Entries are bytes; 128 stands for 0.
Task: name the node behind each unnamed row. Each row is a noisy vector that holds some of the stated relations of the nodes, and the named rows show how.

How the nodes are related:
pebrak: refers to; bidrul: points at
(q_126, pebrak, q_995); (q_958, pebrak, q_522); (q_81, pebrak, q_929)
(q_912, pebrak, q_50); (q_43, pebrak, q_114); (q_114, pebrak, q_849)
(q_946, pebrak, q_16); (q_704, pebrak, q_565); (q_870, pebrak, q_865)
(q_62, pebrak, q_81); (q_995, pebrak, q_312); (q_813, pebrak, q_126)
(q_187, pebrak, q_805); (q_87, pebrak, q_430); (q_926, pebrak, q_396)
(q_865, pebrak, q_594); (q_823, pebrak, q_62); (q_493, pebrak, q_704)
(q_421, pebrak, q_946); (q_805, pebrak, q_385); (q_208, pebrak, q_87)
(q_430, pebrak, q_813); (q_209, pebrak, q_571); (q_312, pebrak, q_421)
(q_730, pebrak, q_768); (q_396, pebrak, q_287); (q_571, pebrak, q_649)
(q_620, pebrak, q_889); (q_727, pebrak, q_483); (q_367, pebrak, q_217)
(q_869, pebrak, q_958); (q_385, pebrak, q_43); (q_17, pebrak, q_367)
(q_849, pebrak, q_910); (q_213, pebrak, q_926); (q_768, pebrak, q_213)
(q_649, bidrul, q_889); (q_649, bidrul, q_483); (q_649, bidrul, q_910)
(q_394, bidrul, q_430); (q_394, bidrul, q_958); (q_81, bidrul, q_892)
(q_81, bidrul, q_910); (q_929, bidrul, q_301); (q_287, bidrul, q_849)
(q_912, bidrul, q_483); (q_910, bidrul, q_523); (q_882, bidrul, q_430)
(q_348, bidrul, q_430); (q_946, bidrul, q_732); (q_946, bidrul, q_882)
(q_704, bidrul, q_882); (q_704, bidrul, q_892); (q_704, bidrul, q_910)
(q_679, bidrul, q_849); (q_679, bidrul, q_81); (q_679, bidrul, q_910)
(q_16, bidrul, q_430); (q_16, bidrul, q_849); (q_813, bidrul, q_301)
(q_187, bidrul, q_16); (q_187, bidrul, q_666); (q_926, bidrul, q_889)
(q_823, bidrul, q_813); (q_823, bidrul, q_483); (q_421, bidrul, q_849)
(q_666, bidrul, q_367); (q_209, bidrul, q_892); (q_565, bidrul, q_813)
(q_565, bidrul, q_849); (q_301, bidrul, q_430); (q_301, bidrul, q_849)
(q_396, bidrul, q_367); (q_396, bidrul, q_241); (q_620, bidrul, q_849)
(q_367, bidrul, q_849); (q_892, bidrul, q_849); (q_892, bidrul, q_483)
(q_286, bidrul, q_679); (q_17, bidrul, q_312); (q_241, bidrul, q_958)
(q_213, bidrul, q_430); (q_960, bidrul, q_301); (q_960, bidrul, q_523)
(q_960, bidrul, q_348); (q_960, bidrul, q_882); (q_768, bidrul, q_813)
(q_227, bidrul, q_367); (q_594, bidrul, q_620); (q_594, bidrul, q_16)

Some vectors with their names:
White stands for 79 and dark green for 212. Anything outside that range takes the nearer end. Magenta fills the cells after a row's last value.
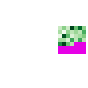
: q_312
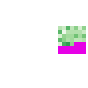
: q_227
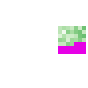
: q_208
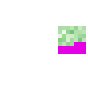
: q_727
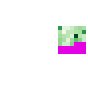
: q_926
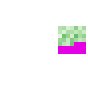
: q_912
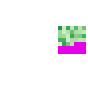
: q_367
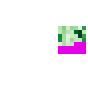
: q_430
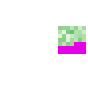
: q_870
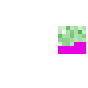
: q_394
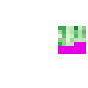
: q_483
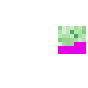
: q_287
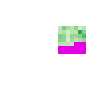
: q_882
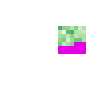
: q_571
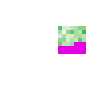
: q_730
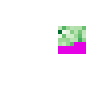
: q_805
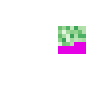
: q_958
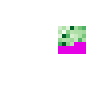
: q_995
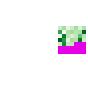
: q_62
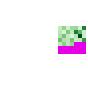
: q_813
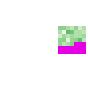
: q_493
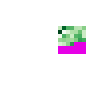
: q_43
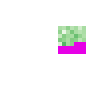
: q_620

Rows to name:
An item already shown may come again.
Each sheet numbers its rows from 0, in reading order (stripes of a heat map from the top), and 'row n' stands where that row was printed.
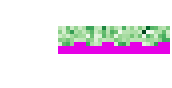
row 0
q_594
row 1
q_483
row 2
q_227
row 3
q_43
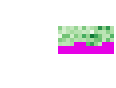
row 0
q_286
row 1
q_946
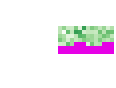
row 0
q_87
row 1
q_301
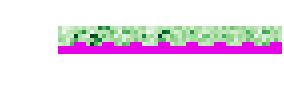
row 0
q_768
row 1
q_421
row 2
q_17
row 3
q_213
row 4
q_348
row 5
q_286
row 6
q_732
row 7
q_17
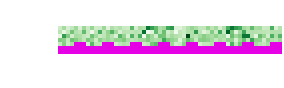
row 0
q_823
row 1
q_929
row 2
q_679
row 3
q_114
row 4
q_926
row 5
q_960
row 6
q_849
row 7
q_892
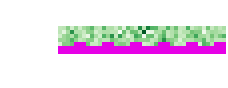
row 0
q_565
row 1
q_910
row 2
q_126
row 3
q_385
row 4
q_523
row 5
q_241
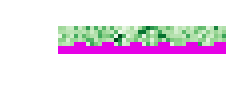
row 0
q_892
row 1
q_367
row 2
q_81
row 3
q_849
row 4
q_287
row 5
q_889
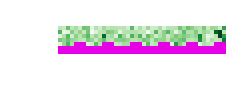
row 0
q_187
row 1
q_396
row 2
q_679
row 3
q_929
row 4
q_16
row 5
q_430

